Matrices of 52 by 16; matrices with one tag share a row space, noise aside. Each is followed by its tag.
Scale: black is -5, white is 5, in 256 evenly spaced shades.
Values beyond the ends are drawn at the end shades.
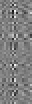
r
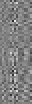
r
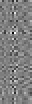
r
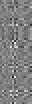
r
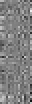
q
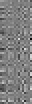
q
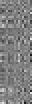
q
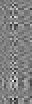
r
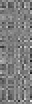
q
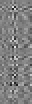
r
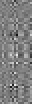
r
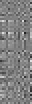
q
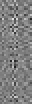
r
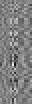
r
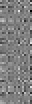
q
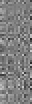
q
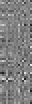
q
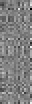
q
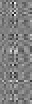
r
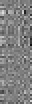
q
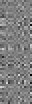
q
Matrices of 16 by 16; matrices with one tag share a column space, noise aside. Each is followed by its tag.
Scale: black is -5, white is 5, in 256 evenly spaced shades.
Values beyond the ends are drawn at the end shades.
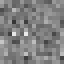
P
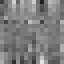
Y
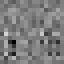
P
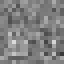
P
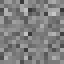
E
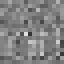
P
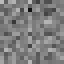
E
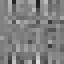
Y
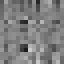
Y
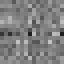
P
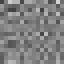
E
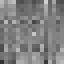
Y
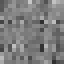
Y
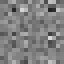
E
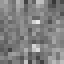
Y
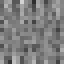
Y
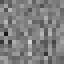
P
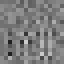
P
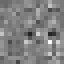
P
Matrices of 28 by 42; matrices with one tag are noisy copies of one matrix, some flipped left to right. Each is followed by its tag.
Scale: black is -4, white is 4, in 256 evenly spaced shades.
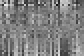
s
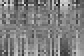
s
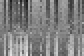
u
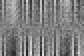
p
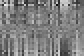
s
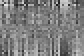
s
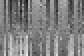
u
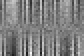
p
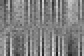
p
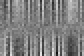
p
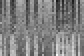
u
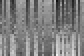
u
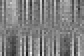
p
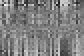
s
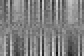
p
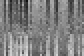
u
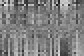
s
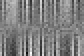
p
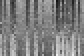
u
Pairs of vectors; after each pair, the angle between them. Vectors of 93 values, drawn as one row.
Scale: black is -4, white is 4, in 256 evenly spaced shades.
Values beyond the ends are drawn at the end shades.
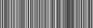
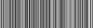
nearly opposite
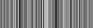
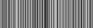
partly opposed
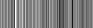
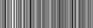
partly aligned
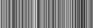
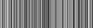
orthogonal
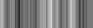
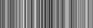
partly opposed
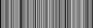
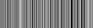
partly opposed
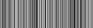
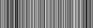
partly opposed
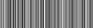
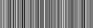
nearly parallel
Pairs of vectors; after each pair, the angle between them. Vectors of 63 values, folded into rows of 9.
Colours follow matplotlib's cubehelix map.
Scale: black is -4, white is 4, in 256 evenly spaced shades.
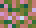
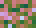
nearly parallel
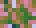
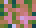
nearly opposite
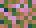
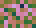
partly aligned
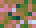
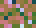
orthogonal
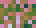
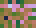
partly opposed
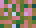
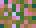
nearly parallel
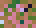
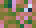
partly opposed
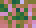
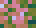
partly opposed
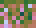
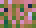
nearly opposite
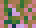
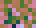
nearly parallel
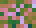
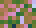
nearly parallel
